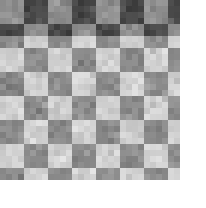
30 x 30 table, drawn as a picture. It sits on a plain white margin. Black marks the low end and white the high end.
Seam: horizontal, 20% of the way down, the bottom part higher. Mirror symmetry: none. Grain: checkered.
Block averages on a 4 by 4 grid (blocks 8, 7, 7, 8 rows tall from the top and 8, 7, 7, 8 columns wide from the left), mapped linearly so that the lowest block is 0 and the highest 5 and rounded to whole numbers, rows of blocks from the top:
0000 / 5555 / 5555 / 5555
